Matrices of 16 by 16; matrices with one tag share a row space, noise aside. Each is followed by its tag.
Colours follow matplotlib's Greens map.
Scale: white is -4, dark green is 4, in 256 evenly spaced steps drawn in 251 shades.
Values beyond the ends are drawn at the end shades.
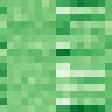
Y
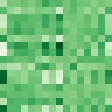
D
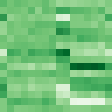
Y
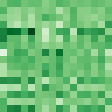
D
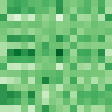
D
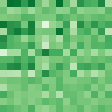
D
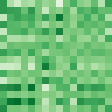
D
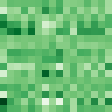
D
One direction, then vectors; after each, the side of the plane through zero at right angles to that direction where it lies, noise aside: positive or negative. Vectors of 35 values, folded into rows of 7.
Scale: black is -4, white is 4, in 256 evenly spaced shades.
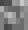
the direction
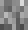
positive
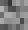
positive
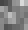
positive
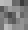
negative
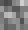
positive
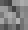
positive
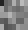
positive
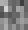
negative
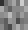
positive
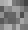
negative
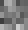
negative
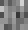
positive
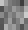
negative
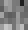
negative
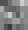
positive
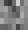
positive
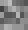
negative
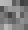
negative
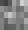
positive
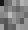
positive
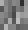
negative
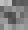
negative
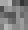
negative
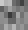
negative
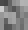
positive
